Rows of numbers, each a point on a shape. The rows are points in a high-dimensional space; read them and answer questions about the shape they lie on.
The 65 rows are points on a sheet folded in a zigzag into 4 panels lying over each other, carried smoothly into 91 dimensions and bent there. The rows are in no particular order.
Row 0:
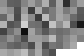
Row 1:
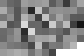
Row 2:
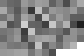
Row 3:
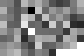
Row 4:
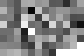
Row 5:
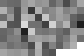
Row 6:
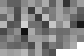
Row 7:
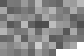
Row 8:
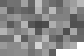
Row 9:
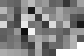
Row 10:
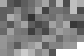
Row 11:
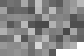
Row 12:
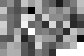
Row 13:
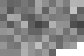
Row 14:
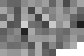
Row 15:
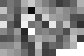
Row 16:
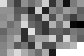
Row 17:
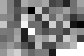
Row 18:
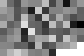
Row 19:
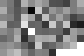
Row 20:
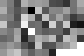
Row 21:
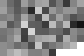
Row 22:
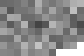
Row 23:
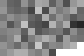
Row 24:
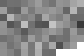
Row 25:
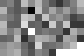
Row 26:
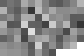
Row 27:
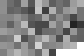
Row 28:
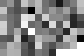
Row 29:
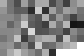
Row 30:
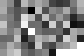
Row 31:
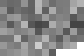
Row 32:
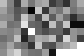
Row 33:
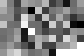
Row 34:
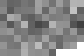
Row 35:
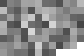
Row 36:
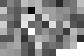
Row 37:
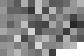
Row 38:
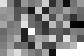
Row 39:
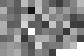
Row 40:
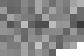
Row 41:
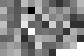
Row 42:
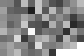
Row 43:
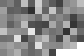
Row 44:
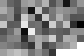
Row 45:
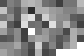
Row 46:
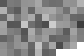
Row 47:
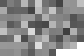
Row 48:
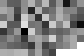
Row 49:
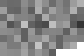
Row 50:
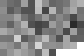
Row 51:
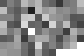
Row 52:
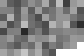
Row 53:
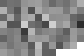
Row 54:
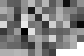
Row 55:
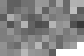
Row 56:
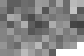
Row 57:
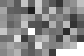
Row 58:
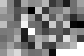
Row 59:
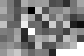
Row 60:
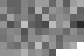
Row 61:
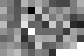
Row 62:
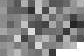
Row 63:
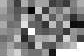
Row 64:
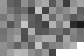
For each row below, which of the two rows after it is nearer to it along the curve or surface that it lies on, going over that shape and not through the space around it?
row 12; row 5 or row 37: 37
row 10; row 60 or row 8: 60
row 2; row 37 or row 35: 35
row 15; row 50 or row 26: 26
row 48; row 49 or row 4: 4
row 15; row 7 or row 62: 7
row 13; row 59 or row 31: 31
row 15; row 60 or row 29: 60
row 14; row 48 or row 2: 48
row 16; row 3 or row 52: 3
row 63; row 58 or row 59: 58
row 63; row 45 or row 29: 29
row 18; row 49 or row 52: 49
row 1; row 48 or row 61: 48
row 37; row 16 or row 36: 16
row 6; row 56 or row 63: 56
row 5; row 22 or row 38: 22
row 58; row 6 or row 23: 23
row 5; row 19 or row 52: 52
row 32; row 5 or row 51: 51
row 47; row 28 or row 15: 28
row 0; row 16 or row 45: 45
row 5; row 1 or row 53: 53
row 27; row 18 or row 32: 32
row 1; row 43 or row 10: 10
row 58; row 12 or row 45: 12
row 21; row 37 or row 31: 31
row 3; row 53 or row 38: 38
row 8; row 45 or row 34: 34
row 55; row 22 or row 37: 22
